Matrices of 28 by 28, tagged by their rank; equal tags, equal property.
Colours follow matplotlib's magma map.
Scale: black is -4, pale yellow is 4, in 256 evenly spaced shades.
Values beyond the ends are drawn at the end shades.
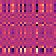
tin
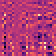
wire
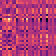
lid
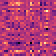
wire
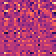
wire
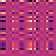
tin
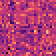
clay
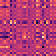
lid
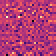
clay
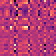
wire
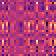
lid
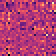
clay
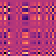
tin
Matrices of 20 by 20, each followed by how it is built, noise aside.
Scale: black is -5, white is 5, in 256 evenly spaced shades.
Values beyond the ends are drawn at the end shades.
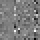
uneven columns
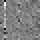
uneven columns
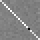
diagonal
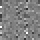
uneven columns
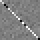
diagonal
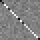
diagonal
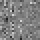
uneven columns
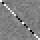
diagonal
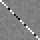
diagonal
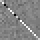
diagonal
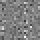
uneven columns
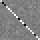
diagonal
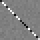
diagonal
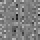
uneven columns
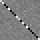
diagonal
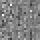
uneven columns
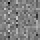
uneven columns
